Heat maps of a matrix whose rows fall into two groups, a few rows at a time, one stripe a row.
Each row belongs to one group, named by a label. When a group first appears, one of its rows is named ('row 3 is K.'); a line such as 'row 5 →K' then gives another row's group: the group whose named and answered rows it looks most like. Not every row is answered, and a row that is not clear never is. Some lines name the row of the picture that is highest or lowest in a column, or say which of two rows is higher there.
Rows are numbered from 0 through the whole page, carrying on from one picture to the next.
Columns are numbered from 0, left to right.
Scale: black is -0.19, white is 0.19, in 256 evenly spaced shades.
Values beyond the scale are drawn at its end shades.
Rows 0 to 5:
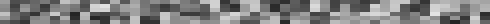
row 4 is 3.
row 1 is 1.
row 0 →1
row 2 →1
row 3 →3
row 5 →3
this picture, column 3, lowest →3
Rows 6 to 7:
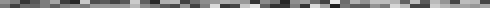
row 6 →3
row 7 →1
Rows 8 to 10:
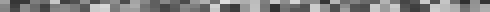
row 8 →3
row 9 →1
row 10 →1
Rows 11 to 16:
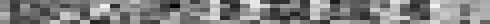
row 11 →1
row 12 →1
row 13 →1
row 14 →1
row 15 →1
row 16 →3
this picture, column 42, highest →16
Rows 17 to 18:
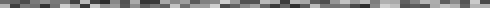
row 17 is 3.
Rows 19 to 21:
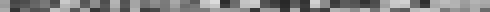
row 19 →1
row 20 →1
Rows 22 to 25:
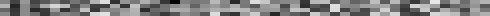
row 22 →1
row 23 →3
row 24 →3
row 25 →1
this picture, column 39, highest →25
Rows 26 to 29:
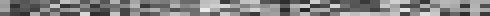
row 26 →1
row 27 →3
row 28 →1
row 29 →3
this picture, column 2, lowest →29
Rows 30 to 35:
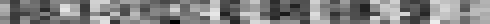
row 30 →1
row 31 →1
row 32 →1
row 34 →1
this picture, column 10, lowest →33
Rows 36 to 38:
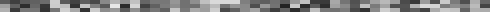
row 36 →3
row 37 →3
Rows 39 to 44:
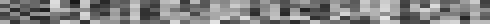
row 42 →3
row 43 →3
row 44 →1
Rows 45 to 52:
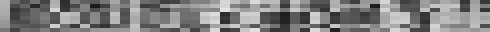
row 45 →3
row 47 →3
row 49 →1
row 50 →1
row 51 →3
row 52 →1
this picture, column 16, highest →51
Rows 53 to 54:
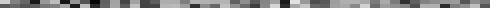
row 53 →3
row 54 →3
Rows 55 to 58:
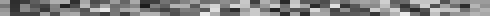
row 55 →3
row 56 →3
